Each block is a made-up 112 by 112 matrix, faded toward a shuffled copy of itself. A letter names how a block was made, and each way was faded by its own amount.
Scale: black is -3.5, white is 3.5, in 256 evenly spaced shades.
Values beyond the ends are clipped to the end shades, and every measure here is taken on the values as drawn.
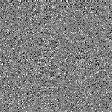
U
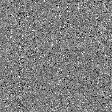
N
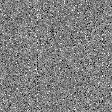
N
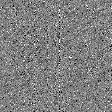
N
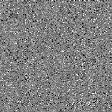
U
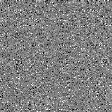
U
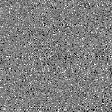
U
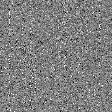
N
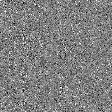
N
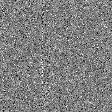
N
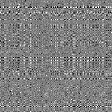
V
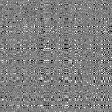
V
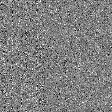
N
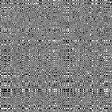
V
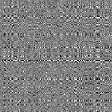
V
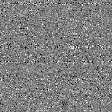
U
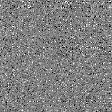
U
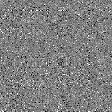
U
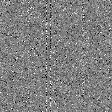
N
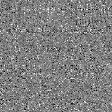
U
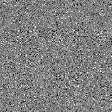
U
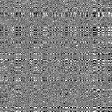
V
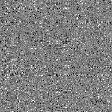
U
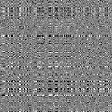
V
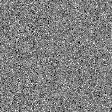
N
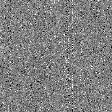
N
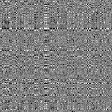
V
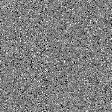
N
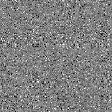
U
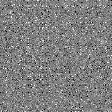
U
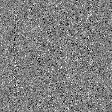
N
